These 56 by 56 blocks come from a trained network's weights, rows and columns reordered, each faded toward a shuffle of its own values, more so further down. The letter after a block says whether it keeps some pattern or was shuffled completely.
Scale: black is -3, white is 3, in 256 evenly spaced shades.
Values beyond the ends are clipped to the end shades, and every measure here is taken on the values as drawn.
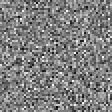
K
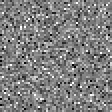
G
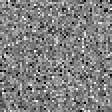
G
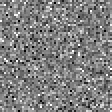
G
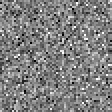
G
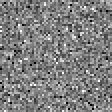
G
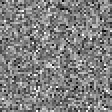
K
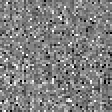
K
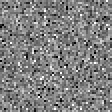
G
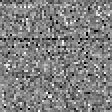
K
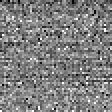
K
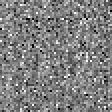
K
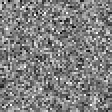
G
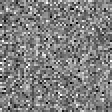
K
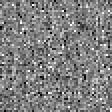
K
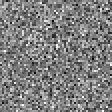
K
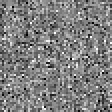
K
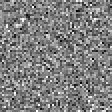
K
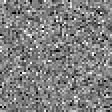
G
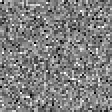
G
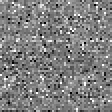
K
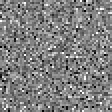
G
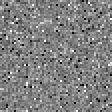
G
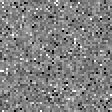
G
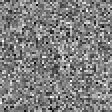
K
